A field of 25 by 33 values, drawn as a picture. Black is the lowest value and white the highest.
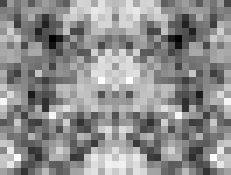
It is mirror symmetric from left to right. There is no overall slope. The values follow a bell shape. No row or column stands out. No seam splits the table. The texture is blotchy.
